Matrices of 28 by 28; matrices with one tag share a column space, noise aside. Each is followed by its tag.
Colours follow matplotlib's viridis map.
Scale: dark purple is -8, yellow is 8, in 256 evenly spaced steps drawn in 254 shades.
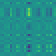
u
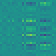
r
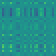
u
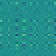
r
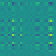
r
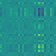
u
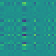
r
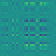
r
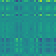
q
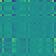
q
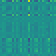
q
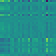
q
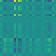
q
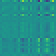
q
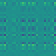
r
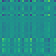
q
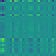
q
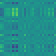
u
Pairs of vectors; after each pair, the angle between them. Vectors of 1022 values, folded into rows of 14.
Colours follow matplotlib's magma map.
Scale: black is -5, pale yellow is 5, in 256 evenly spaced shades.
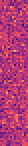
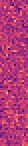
nearly parallel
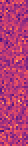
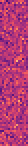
nearly parallel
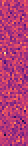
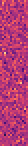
nearly parallel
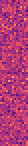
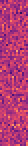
partly aligned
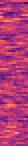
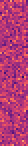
orthogonal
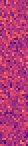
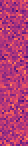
partly opposed
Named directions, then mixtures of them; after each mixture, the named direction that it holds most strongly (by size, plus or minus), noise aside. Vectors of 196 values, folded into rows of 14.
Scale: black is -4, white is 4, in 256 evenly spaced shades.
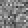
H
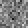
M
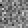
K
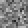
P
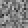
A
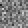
K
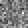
K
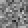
P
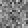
M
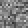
H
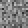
K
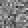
H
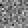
K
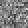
H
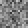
M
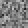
A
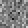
M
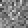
M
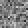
H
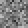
P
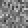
A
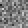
K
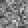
P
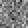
M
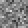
P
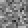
P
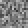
A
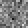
M
